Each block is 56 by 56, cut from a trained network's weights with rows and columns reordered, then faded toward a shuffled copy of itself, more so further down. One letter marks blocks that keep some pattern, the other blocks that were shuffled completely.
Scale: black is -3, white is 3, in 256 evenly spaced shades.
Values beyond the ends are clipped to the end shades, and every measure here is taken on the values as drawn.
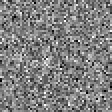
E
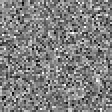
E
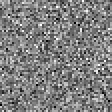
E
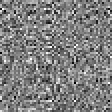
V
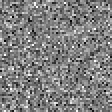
E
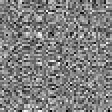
V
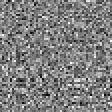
V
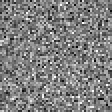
E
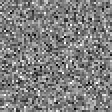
E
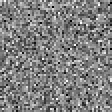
E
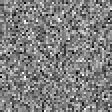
E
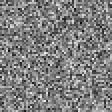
E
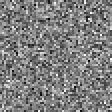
E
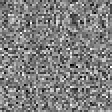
V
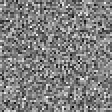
E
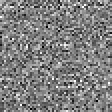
V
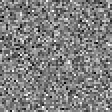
E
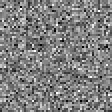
V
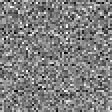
V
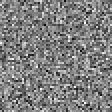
E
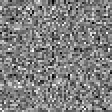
V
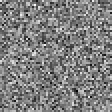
E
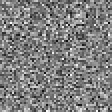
V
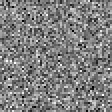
E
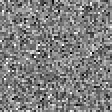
E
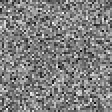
E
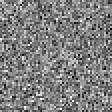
E
